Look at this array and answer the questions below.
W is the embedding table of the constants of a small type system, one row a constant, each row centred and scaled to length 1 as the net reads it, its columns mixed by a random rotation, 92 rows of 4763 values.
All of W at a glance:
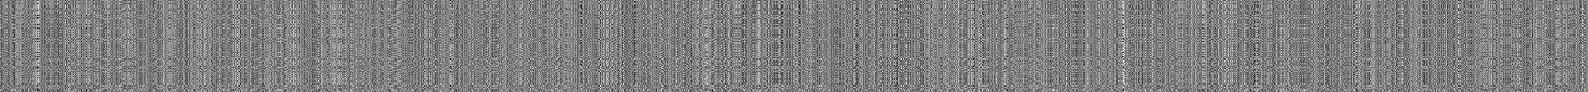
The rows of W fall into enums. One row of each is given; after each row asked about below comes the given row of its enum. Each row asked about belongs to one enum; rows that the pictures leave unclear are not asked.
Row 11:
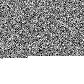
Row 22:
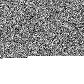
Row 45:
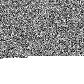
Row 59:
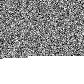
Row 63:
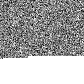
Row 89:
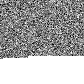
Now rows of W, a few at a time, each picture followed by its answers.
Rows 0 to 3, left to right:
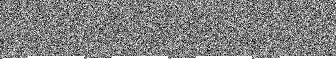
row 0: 59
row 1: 22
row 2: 11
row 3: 59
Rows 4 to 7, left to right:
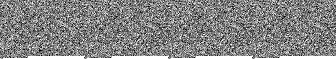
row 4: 11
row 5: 22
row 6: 22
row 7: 22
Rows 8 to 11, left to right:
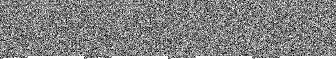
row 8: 45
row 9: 45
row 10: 59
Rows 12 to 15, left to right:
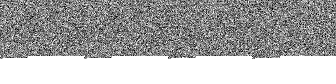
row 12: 22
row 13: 22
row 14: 45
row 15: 89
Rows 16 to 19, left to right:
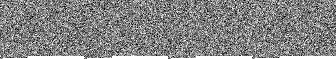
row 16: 22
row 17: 89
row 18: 59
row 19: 22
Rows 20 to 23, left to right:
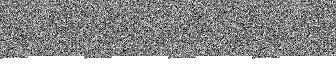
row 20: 45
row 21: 11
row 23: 45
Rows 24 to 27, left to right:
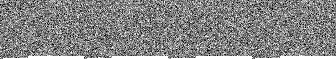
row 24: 89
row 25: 45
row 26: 11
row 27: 89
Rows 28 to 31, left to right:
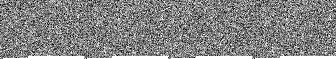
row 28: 89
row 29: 63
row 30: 22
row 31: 63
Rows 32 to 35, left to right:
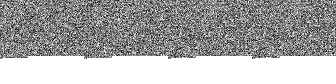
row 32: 22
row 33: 63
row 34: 45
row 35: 45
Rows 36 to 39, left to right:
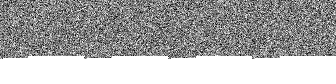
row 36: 63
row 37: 22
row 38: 89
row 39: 59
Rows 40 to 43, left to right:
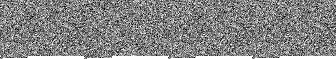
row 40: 22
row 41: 89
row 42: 22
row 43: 22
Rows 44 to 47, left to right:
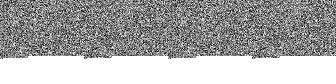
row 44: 63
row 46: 63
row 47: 45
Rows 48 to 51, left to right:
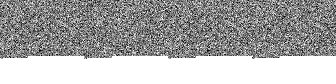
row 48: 11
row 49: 63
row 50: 11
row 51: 22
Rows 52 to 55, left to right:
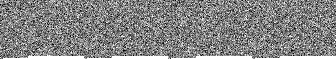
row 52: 89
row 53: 11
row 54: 63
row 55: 11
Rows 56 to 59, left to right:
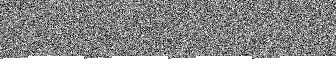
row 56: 89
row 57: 45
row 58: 59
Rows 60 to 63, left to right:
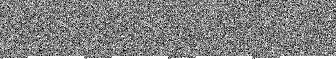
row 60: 11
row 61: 11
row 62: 45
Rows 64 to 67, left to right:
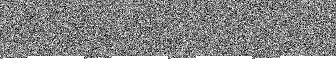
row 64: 22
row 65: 45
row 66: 59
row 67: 89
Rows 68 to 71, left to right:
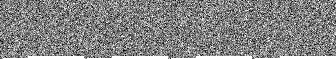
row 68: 59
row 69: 11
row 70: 63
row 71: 59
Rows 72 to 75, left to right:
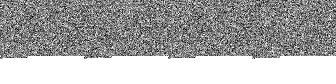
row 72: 22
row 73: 45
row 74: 22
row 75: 63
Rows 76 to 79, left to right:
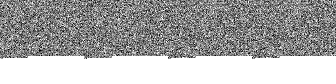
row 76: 11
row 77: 63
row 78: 45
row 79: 45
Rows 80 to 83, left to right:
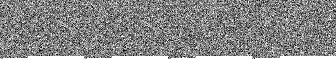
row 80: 11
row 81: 11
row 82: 45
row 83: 63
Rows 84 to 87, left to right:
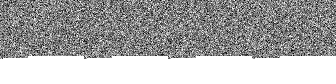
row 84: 63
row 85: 59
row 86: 59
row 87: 11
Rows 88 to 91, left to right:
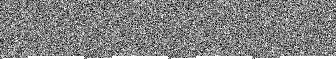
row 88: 59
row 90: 89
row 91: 63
